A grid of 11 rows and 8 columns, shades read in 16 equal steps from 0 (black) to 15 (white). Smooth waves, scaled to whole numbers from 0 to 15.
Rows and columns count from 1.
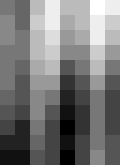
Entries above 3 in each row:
8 8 8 8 8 7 7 6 5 5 5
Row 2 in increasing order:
6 8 10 11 12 12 14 14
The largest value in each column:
8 7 12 14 11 11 15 14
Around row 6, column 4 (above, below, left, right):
11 7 9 3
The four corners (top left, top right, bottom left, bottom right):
7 14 1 5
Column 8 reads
14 12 11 9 7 5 4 4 4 5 5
